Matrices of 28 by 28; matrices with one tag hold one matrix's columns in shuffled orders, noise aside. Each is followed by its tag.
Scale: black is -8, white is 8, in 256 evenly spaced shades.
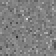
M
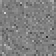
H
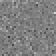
H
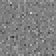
H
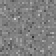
M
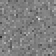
M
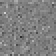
H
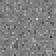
M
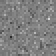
M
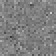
H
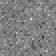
M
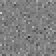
H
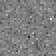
M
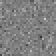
M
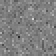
M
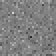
H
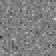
M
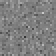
H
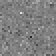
H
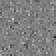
M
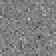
M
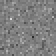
M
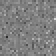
M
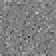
H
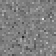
M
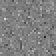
M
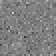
H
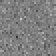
M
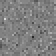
M
